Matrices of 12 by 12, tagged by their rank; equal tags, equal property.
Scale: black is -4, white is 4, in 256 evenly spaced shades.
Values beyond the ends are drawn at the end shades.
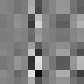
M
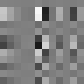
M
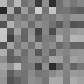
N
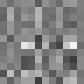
N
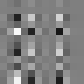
M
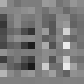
N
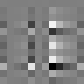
M
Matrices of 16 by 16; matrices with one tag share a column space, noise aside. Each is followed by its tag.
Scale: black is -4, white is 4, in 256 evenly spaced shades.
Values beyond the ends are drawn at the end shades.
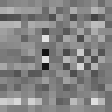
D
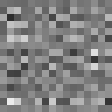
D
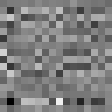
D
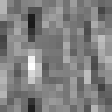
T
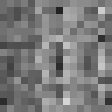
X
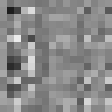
X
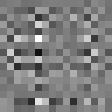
D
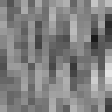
T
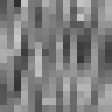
T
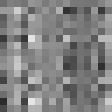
X
